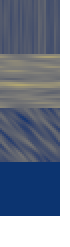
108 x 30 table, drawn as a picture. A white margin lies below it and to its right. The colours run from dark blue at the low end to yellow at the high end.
It is made of 4 by 1 panels. Panel 1,1: low, streaked downward, faint in contrast. Panel 2,1: middling, streaked across. Panel 3,1: low, slanting down to the right. Panel 4,1: very low, flat.
